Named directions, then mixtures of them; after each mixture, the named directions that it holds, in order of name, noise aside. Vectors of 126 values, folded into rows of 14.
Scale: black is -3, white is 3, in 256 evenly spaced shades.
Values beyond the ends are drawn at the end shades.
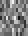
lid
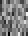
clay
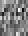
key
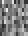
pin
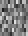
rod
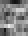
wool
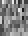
key, pin, rod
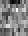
lid, wool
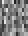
pin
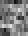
lid, wool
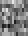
pin, rod, wool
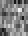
key, pin, wool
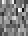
key, lid, pin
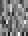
clay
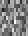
lid, rod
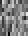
clay, pin, rod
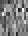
clay, key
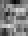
wool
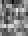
pin, wool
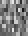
key, lid, rod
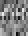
key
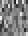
lid, pin, rod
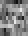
lid, wool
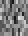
lid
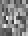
lid, rod, wool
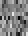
clay, key, lid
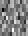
lid, rod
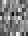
clay, key
